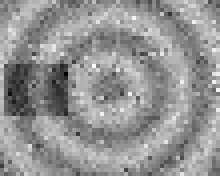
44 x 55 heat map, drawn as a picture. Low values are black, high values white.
Overall the values sit about 60% of the way up the scale. The middle left is the ninth with the lowest average. Concentric rings centre on the centre. In the middle left lies a patch that is lower than the rest.
